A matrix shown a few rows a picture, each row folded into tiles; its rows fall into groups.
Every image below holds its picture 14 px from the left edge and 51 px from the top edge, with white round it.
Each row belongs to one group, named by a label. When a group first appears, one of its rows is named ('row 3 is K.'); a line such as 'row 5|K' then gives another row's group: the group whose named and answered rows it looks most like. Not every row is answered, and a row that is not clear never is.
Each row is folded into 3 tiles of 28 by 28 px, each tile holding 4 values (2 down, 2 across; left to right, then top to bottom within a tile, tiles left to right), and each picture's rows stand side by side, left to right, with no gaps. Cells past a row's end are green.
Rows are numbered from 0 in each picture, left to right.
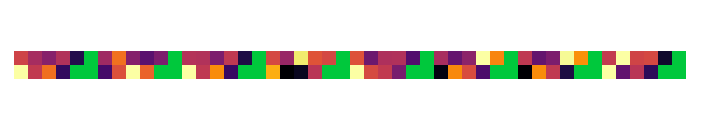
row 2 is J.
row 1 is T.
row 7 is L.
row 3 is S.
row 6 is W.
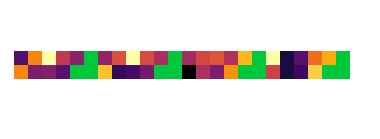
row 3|S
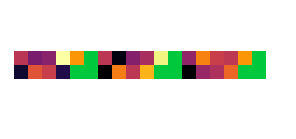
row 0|W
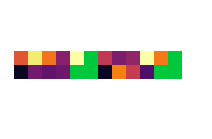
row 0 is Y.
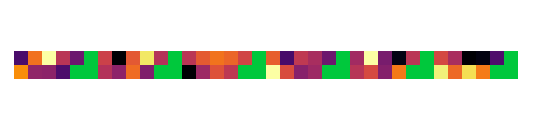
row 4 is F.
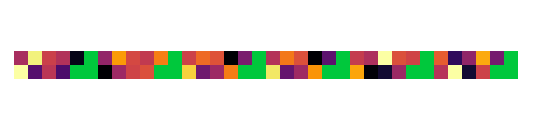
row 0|L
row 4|S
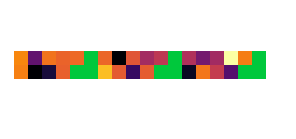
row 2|W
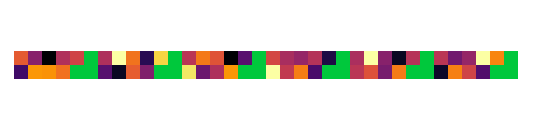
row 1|Y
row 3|J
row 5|W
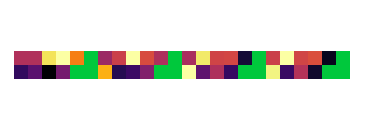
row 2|L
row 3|L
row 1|S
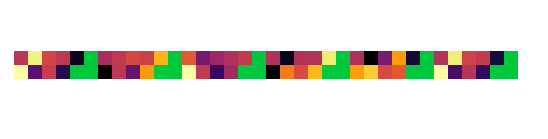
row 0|L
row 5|L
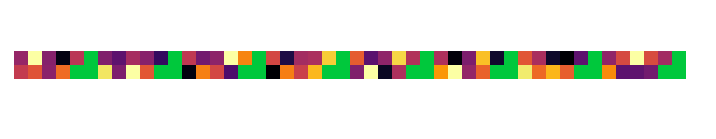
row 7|S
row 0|F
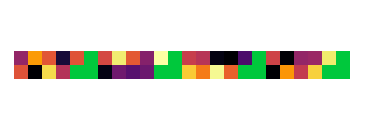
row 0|Y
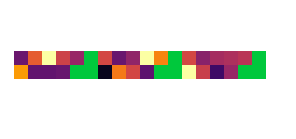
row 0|S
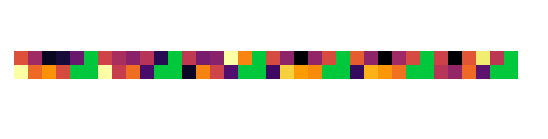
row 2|W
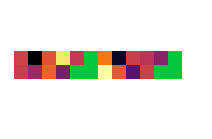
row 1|J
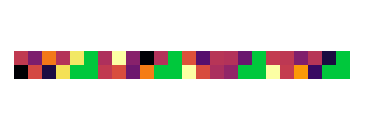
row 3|J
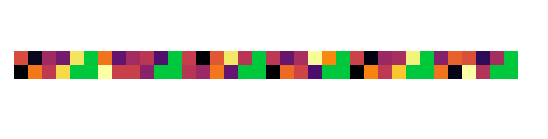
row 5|Y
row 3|W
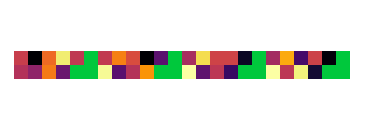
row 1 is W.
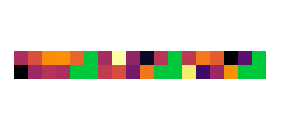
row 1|F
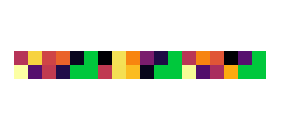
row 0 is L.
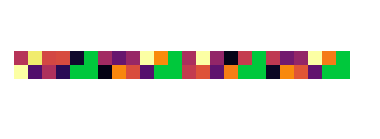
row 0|L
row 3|W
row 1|W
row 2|F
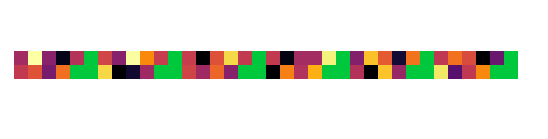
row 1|S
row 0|F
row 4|Y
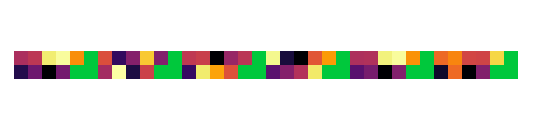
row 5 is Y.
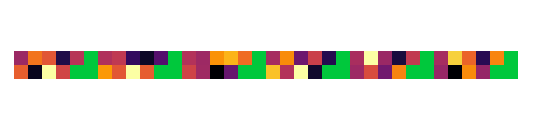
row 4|F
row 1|T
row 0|Y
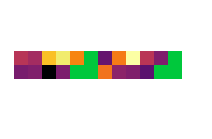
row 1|S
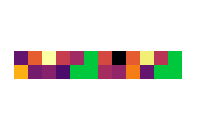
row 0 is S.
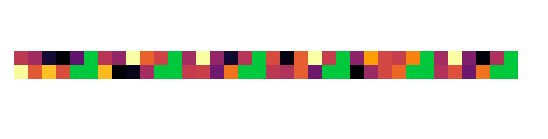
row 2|F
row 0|T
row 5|F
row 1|S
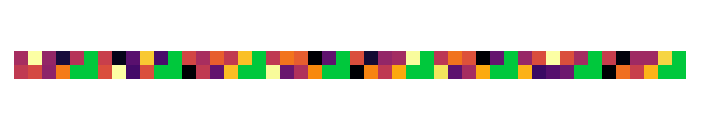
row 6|S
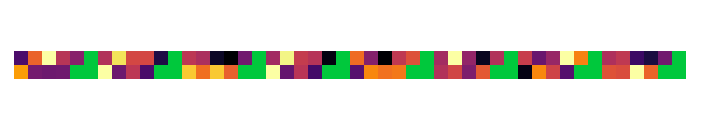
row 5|F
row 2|T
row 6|W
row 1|L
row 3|L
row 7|T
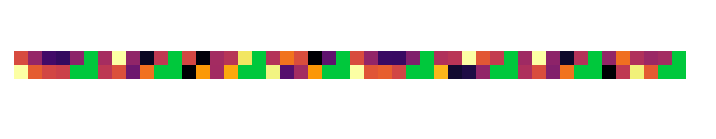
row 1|F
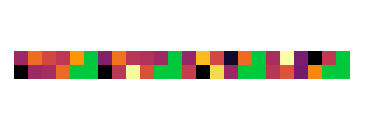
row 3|F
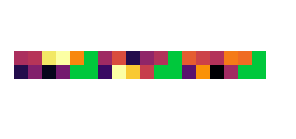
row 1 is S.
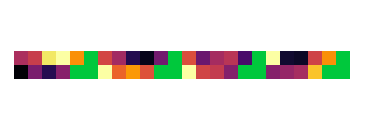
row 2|J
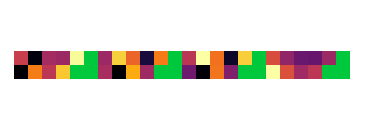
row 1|Y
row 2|Y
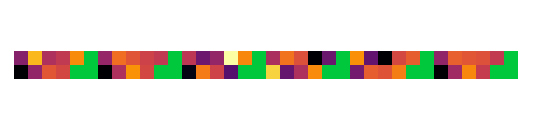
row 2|W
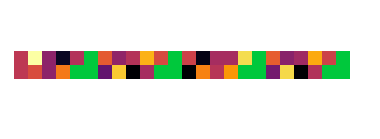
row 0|F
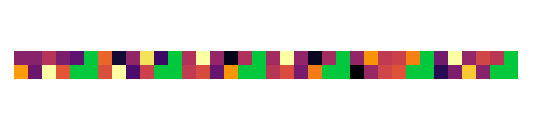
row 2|F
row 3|F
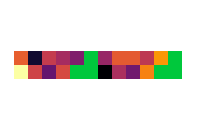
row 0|J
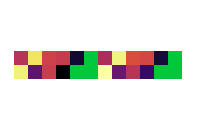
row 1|L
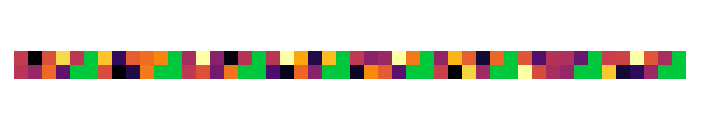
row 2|F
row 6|J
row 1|S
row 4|W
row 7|S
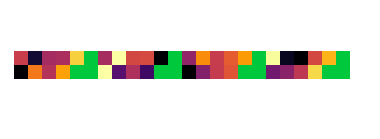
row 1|L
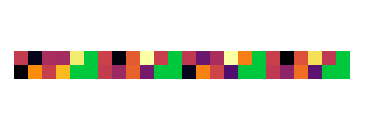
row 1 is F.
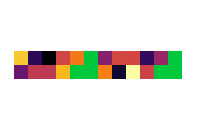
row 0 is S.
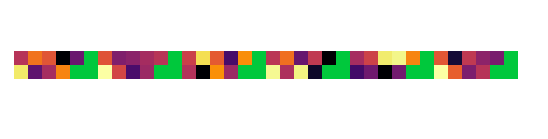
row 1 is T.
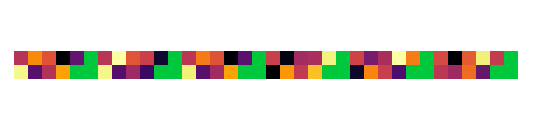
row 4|W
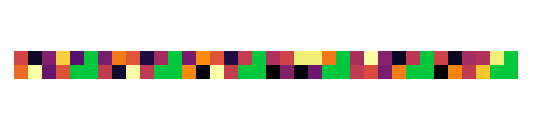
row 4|F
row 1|Y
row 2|Y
